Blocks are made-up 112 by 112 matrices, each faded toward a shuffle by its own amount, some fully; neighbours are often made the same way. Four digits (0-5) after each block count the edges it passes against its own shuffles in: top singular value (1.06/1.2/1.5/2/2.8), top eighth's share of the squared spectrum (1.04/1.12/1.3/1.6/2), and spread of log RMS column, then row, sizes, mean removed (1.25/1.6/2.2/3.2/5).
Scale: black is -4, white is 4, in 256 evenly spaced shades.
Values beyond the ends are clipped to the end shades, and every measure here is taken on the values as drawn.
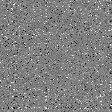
3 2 1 1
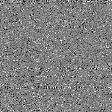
3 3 0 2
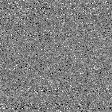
1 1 0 3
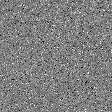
0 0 0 0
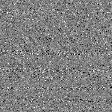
1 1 0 3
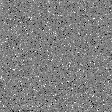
1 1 0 0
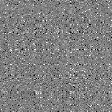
4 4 2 3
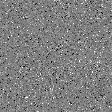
3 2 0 1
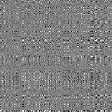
5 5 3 4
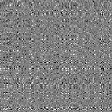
5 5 3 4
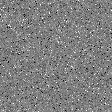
1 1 0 0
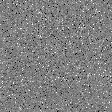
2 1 0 0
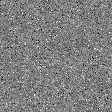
0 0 0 0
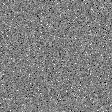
0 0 0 0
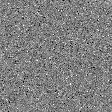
0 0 0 0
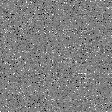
3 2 0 1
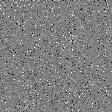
3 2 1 0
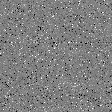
2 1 0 0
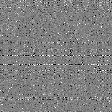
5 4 1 3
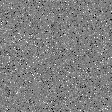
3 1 0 0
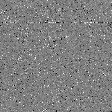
3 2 0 1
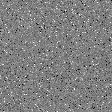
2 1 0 0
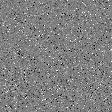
2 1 0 0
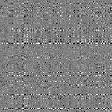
5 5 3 4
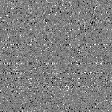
4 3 2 2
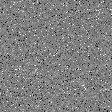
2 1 0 0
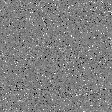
3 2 0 1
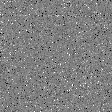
1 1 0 0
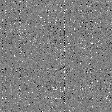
3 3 2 2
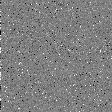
3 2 1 0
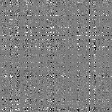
3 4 4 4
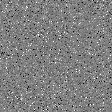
1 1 1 1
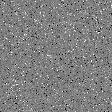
0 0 0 0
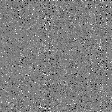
2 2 2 1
